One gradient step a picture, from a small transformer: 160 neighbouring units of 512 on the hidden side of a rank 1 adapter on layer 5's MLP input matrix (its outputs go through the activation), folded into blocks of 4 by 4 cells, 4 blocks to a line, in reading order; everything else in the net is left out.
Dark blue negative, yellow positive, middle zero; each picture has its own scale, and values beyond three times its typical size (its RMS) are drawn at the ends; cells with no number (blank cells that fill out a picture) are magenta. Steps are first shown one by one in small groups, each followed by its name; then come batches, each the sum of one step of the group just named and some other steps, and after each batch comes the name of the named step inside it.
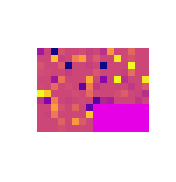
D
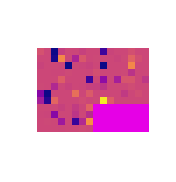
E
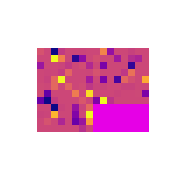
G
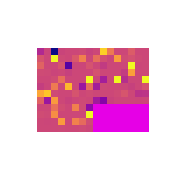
D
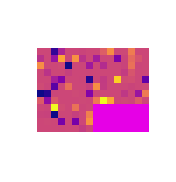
E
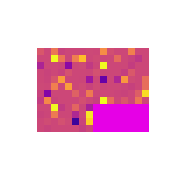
G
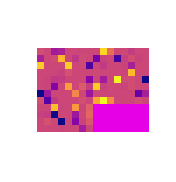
G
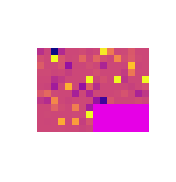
D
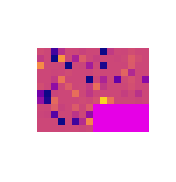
E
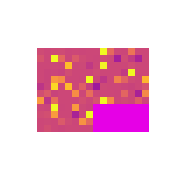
G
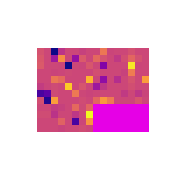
E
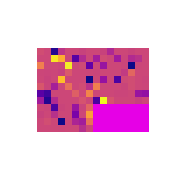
G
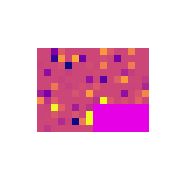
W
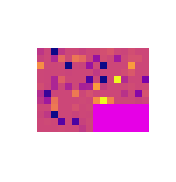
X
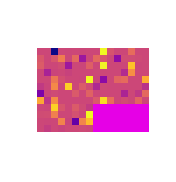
W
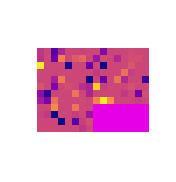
X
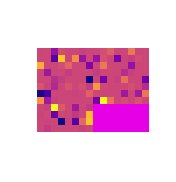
W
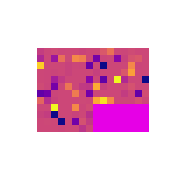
X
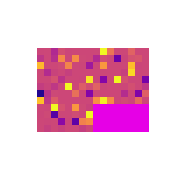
W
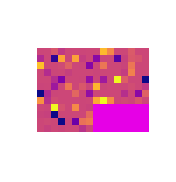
W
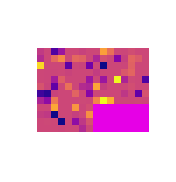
X
